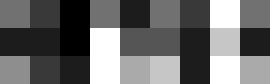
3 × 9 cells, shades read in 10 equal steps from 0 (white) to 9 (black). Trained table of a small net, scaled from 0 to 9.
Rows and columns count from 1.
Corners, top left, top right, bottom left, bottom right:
5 5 4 3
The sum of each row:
51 55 35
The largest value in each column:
8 8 9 5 8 6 8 2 8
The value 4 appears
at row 3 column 1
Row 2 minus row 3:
4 1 1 0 3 4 0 2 5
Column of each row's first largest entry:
3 3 3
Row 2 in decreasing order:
9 8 8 8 8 6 6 2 0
